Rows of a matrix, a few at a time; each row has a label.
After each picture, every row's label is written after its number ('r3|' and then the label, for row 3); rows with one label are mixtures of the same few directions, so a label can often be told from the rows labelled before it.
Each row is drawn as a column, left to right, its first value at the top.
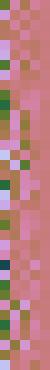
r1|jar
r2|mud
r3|mud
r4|jar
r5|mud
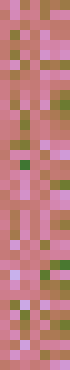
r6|jar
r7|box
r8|mud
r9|box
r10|box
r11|jar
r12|jar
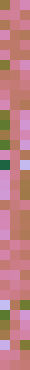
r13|mud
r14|box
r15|mud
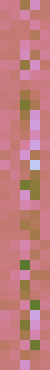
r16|mud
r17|box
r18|jar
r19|mud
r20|box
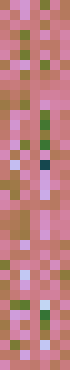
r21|jar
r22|mud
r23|box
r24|jar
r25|mud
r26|jar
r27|box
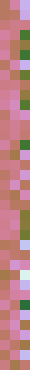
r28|box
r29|jar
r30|box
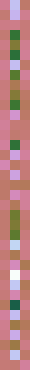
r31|mud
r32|box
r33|jar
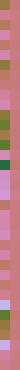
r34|mud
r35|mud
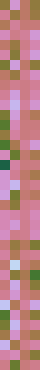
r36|mud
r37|jar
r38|box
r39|box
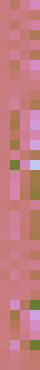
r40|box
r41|mud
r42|mud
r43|mud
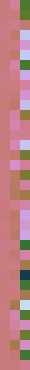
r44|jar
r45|mud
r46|box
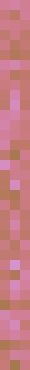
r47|mud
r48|jar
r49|box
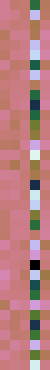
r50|box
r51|mud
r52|box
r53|jar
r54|box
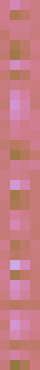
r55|box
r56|jar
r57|jar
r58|mud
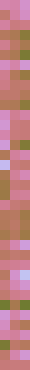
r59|mud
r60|box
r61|box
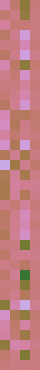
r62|mud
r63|mud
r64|box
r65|mud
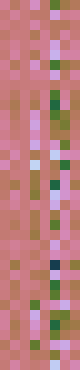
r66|mud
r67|jar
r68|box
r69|mud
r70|box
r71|jar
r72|mud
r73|jar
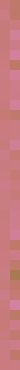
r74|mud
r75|box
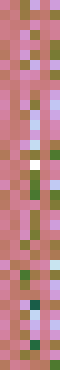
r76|jar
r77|jar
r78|box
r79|mud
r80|jar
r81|jar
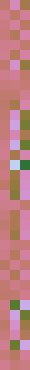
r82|jar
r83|mud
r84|mud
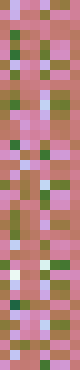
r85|jar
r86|box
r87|mud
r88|mud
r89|jar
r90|jar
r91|jar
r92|box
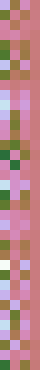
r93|jar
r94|mud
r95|jar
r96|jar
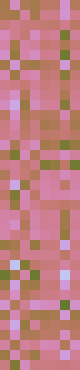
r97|box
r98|jar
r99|jar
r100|box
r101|mud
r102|mud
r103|box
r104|mud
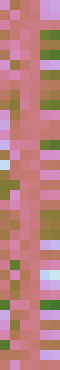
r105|mud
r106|jar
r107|box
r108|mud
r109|box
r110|box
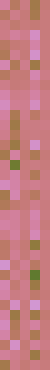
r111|jar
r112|mud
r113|jar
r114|box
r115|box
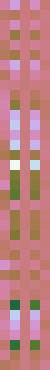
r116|jar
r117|mud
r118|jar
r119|mud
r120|jar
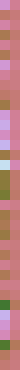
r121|mud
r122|mud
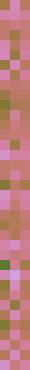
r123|jar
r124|box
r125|jar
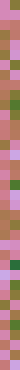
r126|box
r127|jar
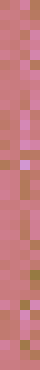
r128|mud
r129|mud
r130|mud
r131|box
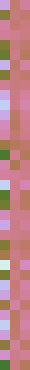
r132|jar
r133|mud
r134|jar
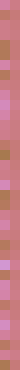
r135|jar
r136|jar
